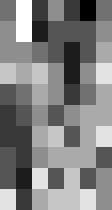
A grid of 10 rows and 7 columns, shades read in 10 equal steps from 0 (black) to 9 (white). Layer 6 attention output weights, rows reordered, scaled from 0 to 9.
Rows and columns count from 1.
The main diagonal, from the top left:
4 9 4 5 2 6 8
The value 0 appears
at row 1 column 6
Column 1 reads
4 5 5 7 3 2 2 3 3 8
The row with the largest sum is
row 10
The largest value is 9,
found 2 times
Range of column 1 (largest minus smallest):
6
